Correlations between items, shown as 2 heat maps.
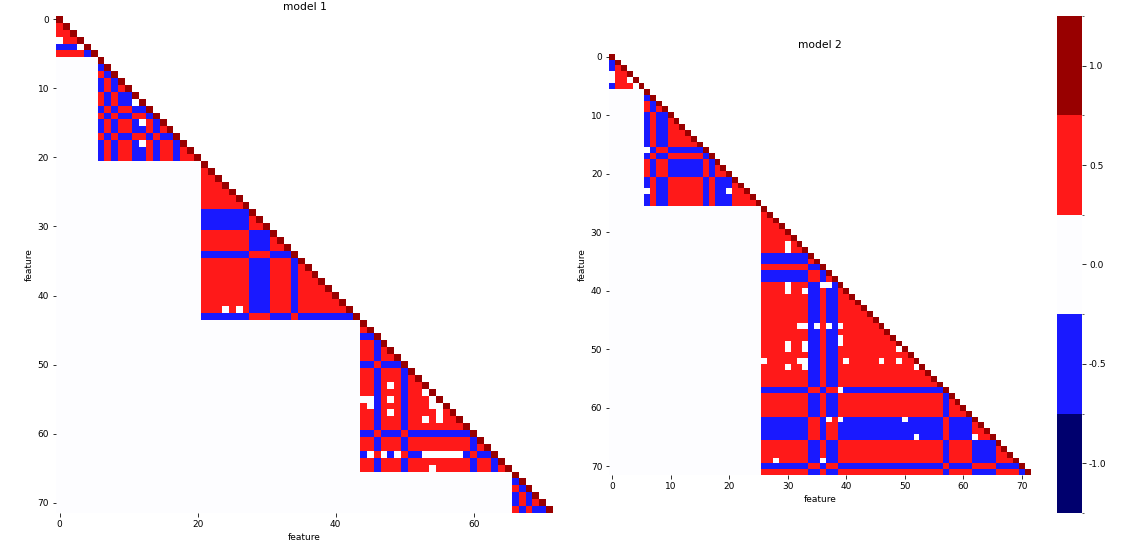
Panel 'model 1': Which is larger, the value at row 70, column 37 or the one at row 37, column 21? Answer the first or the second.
the second
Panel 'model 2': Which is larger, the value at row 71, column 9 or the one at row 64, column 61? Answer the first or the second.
the first
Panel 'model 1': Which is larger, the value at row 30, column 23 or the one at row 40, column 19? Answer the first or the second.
the second
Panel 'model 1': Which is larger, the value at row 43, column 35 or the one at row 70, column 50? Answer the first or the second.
the second
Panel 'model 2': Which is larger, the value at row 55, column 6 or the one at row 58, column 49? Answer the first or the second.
the second
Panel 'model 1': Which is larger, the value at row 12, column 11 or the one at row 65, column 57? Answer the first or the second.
the second
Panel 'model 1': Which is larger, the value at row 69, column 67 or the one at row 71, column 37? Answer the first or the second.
the first
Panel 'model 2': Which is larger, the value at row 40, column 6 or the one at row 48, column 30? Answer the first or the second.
the second
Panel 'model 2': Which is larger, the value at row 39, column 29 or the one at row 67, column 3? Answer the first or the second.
the first
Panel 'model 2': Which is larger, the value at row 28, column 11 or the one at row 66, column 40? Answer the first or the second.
the second
